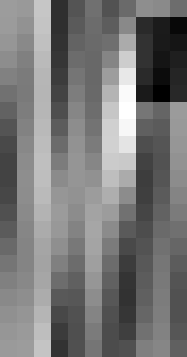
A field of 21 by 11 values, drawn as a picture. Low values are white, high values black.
Histogram: bell-shaped. Odd patch: higher, in the top right. Grain: streaks running down. Roughest part: top right.
